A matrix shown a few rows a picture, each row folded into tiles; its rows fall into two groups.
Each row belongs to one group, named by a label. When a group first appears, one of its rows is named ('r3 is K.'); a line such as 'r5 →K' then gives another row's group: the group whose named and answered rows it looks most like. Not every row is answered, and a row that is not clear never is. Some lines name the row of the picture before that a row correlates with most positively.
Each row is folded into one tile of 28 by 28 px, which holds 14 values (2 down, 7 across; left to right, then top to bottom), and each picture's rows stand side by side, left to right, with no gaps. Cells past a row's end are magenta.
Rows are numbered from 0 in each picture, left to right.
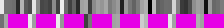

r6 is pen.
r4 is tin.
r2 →pen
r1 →pen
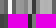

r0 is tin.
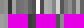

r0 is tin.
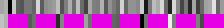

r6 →pen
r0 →tin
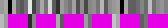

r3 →pen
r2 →pen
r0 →tin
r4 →tin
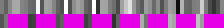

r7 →pen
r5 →pen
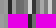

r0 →tin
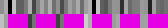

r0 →tin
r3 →tin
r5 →tin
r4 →tin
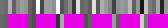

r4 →pen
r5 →pen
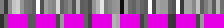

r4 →tin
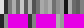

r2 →tin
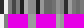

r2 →tin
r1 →tin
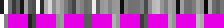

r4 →tin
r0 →pen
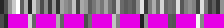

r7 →pen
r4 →pen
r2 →pen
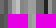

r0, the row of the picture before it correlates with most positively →0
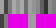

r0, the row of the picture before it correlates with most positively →0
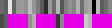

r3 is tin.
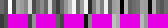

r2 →pen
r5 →tin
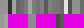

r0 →tin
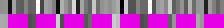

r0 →tin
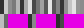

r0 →pen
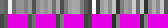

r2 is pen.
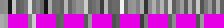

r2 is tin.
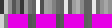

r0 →pen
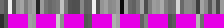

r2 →pen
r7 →pen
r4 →tin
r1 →tin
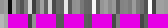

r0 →tin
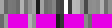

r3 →pen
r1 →tin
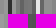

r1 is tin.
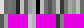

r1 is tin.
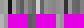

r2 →tin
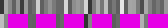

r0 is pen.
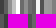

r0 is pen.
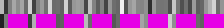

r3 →pen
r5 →tin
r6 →pen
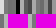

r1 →pen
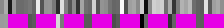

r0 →tin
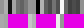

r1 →tin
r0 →tin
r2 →pen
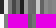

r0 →pen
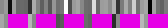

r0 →tin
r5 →tin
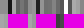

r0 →tin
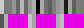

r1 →tin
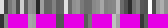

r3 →pen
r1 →tin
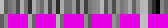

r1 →pen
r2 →pen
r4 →pen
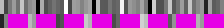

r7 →tin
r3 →tin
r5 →tin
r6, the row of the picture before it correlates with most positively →0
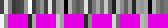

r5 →tin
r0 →pen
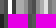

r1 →pen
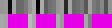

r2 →tin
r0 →tin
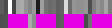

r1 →tin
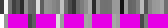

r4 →tin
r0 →pen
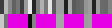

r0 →pen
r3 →tin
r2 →tin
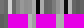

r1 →tin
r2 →tin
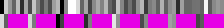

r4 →pen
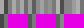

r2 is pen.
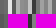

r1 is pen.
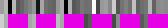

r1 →tin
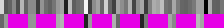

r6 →pen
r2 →tin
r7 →tin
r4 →pen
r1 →tin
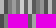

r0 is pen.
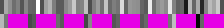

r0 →pen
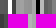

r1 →tin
